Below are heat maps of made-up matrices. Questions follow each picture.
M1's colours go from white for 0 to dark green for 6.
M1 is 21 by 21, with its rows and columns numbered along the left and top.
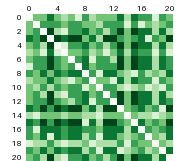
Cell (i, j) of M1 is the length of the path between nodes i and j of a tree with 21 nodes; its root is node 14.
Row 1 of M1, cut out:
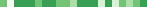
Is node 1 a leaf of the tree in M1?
no
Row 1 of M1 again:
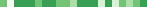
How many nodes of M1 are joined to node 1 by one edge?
2
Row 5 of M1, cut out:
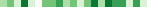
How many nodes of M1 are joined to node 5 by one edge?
5
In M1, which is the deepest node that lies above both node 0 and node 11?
18
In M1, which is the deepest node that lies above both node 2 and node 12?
18
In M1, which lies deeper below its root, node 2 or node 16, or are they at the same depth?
node 2
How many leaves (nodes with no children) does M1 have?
11
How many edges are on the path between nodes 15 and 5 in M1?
5
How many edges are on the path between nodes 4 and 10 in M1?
4
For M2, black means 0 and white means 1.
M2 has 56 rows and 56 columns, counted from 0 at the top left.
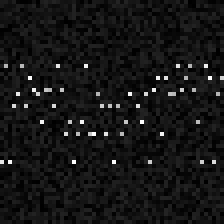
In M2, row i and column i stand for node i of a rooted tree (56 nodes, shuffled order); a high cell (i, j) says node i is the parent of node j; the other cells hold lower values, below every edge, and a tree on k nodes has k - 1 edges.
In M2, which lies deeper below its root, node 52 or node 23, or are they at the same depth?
node 52
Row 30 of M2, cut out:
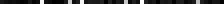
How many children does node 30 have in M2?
6
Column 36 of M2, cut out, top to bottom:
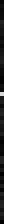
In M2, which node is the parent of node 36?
23
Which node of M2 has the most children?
23
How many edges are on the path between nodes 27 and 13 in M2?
2
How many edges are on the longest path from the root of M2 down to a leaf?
2
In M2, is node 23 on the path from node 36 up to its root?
yes
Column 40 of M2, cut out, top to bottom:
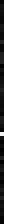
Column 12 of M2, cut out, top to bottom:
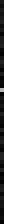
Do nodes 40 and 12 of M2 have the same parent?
no
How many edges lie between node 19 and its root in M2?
1
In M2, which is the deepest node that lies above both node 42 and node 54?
23
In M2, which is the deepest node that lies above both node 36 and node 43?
23
